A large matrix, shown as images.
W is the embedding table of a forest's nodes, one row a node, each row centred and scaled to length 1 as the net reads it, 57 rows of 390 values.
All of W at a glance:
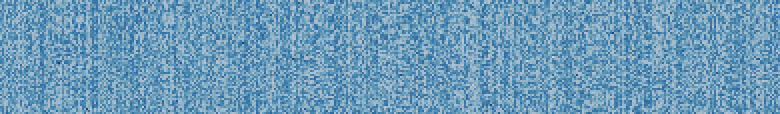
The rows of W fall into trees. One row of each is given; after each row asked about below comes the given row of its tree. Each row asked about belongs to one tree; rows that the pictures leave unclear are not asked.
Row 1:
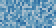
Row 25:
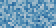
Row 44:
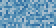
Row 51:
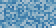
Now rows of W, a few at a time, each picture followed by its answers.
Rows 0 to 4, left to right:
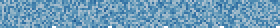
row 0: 1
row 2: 51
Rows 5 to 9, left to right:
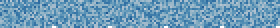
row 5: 44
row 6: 51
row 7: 25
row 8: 1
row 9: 1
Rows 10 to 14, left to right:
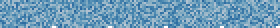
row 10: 1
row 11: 1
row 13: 51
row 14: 51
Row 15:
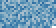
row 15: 1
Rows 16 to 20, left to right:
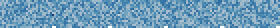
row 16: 44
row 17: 51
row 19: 51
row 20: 25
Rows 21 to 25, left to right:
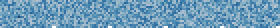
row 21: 25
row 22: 1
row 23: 51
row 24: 51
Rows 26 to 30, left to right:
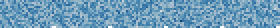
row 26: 51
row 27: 25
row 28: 44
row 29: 1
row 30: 25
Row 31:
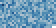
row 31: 25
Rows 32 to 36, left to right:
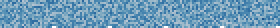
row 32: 51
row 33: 1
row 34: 51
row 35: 1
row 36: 44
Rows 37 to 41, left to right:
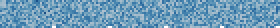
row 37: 1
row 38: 51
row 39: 25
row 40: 44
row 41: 51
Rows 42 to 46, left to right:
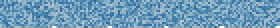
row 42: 25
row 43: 1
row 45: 51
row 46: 51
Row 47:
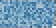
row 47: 1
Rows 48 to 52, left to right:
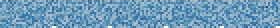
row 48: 51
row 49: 1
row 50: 51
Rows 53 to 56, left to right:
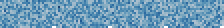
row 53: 1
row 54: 25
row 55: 25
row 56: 1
